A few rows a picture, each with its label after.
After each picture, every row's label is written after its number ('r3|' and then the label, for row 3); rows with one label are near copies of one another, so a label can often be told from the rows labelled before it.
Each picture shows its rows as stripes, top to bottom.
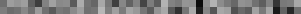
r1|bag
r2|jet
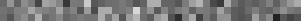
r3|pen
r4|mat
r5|jet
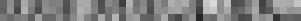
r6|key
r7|key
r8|jet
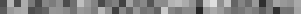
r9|key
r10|bag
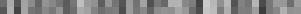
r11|key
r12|key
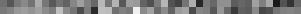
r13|jet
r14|mat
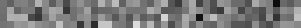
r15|jet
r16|pen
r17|bag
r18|mat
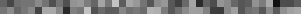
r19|jet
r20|pen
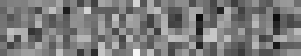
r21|mat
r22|pen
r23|jet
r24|jet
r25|bag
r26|key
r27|jet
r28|mat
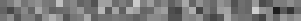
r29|mat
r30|jet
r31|pen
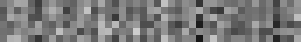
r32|bag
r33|pen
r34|bag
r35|jet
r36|mat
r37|bag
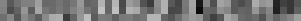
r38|jet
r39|jet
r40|pen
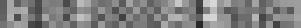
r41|key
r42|bag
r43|key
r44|bag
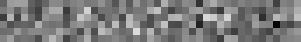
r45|bag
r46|pen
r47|key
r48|jet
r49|mat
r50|pen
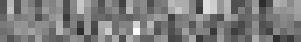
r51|key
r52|key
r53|pen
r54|mat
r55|mat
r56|jet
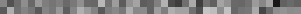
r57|jet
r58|key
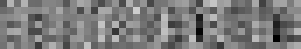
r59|key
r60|mat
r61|bag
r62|jet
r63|bag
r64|jet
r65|pen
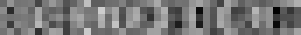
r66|pen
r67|jet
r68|jet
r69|jet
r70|pen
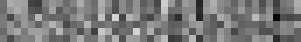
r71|bag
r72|bag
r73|jet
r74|pen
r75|mat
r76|jet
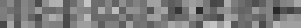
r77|pen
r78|jet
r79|pen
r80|key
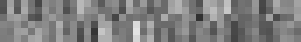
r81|key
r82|key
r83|bag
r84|mat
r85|mat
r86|mat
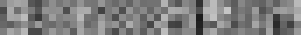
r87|bag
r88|key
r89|bag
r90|jet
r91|bag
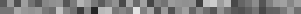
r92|key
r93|mat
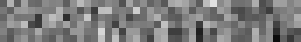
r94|key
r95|mat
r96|pen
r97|bag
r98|jet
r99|jet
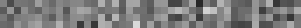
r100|jet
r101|key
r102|jet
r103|mat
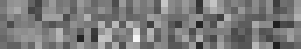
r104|bag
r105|bag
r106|pen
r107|jet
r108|mat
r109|mat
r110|jet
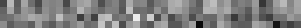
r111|key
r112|key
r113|mat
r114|jet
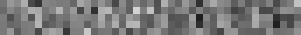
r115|bag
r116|mat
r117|jet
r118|jet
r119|pen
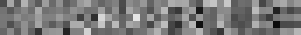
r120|key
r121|jet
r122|mat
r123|jet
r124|pen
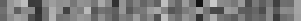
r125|bag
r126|pen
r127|bag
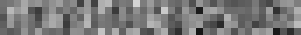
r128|mat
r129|bag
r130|pen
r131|pen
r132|jet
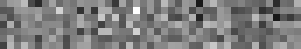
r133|bag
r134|mat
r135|jet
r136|key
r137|mat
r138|pen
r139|key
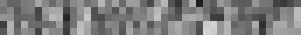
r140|jet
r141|pen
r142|pen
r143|key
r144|key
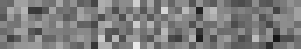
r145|mat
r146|bag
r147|key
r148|mat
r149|bag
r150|jet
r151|mat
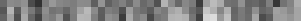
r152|bag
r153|key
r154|key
